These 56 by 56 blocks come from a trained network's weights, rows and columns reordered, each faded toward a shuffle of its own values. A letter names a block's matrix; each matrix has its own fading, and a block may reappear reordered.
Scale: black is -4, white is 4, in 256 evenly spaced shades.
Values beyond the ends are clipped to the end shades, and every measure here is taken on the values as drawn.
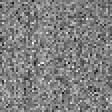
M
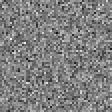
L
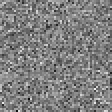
L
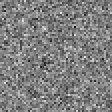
L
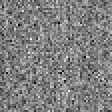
M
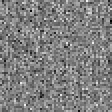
M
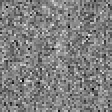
M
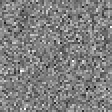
L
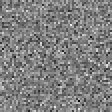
L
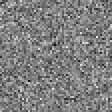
L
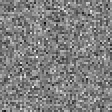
L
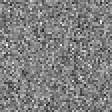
L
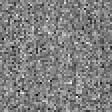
M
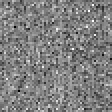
M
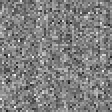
M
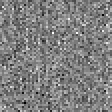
M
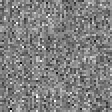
M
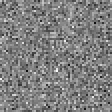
L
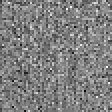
M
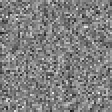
L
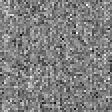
M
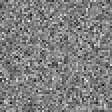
L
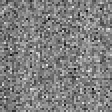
M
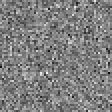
L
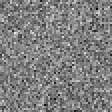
L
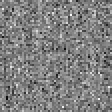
M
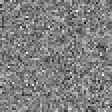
L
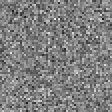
L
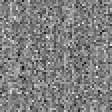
M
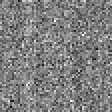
M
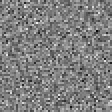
L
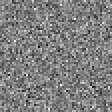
L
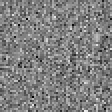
M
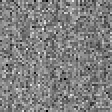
M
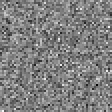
L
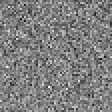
L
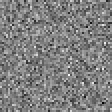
L
